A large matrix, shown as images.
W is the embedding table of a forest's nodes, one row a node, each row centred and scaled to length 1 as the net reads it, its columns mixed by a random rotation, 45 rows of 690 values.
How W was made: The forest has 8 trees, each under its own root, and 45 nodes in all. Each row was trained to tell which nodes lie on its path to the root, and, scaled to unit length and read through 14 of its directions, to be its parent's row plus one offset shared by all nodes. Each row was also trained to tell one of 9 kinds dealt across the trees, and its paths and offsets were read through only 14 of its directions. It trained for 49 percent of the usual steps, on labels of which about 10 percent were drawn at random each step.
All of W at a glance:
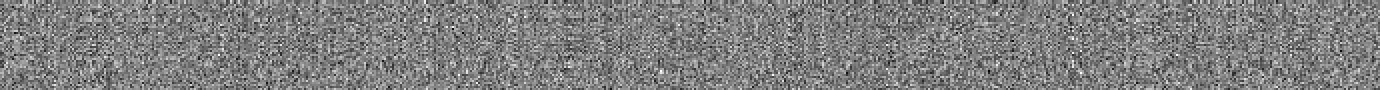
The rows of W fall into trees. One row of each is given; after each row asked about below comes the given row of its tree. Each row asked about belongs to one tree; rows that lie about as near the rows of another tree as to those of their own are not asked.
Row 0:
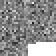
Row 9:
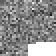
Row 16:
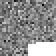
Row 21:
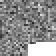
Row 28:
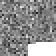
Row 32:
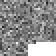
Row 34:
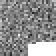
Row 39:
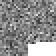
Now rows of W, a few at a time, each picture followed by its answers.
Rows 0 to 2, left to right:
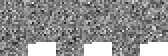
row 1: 0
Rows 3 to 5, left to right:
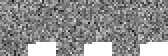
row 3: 28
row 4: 16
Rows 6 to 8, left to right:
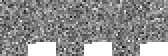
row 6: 32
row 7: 32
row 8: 39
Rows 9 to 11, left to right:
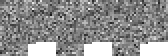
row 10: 9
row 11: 16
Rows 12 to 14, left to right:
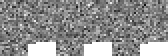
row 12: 0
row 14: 16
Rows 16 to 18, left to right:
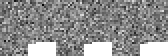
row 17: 34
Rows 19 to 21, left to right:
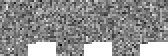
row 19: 32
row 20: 9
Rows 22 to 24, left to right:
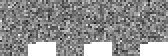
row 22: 34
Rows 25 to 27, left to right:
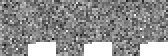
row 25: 34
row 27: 16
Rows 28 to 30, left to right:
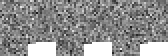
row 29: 28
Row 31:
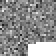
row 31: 32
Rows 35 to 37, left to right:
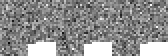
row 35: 9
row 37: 39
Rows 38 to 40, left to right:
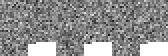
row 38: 34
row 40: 21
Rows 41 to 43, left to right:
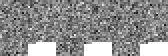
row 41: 16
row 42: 28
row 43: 32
